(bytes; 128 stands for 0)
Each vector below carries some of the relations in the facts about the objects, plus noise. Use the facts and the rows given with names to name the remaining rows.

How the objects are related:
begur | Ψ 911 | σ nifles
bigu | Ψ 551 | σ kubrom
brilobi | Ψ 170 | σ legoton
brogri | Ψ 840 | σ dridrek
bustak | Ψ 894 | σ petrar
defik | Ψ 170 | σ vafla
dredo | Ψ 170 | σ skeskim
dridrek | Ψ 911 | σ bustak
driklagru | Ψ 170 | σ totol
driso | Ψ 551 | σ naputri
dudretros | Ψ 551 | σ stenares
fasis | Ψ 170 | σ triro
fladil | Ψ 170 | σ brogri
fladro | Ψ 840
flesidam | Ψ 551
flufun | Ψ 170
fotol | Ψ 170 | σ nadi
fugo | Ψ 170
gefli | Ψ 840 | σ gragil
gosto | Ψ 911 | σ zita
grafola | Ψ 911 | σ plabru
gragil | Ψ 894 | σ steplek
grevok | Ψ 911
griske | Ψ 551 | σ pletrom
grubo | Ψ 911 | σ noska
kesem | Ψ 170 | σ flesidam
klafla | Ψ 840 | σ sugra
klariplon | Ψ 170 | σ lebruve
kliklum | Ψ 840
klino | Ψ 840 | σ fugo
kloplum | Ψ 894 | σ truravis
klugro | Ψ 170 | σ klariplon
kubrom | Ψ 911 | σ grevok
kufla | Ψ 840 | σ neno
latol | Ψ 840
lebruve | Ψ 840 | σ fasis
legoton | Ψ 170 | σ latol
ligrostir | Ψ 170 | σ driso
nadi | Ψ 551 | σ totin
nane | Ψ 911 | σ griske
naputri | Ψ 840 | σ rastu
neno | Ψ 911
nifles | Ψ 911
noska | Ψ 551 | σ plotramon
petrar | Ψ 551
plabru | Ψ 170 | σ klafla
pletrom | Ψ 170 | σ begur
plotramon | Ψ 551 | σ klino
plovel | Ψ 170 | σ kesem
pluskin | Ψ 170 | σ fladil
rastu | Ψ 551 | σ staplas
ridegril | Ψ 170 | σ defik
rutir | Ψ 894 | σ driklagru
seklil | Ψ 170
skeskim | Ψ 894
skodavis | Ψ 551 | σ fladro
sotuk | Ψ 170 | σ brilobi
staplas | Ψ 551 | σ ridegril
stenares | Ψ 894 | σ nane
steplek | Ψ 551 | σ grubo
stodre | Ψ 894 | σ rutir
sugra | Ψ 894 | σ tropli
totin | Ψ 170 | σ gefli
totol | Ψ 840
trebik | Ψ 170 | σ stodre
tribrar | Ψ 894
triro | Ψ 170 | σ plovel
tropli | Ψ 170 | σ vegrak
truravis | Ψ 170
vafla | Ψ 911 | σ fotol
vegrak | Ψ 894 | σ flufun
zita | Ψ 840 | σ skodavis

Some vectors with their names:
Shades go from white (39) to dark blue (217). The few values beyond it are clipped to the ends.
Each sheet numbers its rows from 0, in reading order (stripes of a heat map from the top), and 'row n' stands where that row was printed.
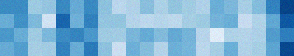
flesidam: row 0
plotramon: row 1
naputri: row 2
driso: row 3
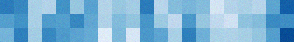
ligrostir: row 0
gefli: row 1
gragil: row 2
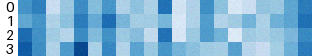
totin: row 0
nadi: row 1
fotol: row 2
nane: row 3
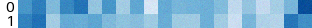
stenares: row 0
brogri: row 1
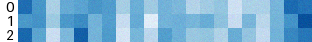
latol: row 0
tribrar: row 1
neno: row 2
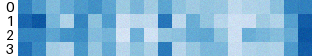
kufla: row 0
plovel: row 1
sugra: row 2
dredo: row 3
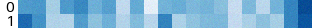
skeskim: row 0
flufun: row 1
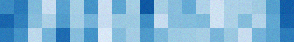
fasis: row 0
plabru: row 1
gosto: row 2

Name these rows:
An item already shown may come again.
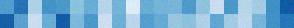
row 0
bustak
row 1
nifles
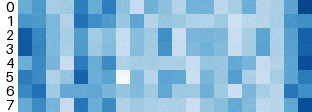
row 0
driso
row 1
klino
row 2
tropli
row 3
tropli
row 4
noska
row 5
grubo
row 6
brogri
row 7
noska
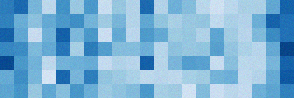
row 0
triro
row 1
totol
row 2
nifles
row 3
griske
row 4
ridegril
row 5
plotramon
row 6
zita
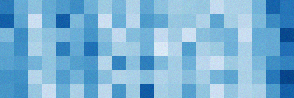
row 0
totol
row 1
nifles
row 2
skodavis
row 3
nadi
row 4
lebruve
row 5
petrar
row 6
klariplon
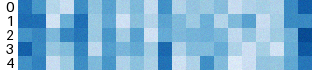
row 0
fugo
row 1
dridrek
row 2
stenares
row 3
pletrom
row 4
totin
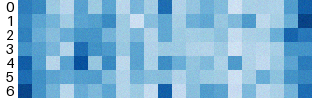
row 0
klugro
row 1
staplas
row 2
totol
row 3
klino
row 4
begur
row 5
klafla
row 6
defik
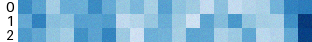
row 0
fladro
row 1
steplek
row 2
rastu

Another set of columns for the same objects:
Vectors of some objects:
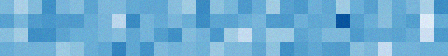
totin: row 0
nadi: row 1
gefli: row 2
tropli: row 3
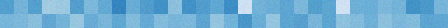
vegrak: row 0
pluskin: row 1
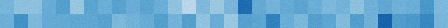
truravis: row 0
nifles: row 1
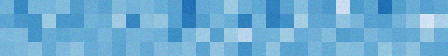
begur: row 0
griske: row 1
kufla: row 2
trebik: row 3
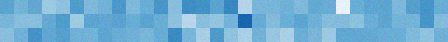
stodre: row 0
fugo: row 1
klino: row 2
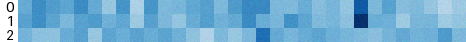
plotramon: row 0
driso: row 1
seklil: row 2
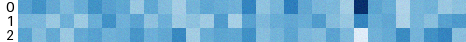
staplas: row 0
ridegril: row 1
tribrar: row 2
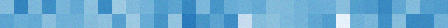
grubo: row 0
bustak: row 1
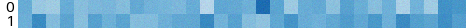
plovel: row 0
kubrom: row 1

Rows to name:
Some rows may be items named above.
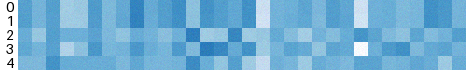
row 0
vegrak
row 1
vegrak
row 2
lebruve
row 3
stenares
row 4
zita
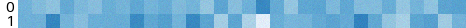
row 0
klugro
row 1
klafla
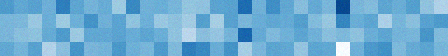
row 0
flesidam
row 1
ridegril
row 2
fugo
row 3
stenares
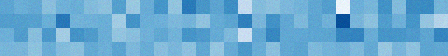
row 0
bustak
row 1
petrar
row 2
vafla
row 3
ligrostir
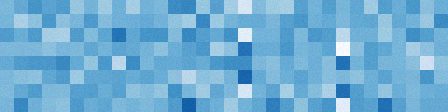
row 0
brogri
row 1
fotol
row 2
sugra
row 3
pletrom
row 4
steplek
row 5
fugo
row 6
naputri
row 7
nane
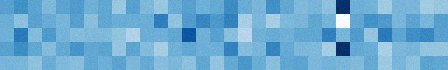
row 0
driso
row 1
gragil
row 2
dridrek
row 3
rastu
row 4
ligrostir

